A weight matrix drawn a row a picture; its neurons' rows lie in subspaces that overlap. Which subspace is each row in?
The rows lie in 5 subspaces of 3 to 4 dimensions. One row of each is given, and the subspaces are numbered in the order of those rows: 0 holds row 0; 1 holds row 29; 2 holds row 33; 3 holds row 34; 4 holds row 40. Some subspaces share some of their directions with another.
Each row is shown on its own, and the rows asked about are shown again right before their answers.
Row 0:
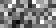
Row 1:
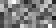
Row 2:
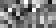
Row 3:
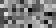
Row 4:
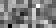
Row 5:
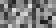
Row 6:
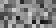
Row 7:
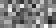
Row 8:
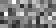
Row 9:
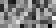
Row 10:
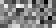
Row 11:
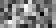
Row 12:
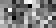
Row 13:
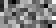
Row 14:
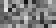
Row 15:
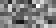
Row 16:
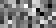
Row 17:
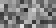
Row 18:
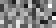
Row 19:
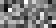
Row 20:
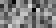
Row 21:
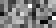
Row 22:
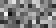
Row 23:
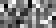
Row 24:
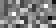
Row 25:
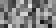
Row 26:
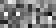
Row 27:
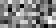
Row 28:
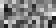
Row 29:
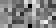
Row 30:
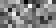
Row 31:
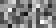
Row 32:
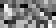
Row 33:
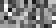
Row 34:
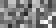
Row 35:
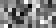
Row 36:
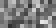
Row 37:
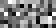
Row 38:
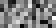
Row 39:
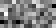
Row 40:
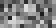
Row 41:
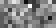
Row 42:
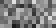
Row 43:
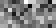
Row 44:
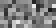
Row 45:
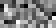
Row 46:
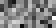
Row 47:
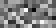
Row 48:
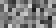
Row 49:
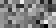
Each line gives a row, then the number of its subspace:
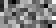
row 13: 2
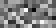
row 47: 2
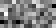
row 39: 0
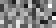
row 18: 4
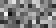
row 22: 0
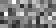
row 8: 0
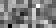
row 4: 0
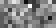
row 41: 1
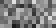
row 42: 0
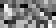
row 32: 4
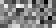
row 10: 0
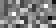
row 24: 2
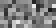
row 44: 0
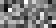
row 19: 2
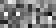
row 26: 3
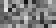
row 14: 2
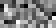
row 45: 4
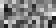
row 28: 4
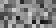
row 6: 2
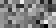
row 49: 3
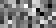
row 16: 4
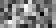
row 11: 4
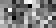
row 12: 1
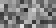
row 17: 2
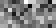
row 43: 1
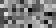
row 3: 3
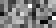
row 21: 1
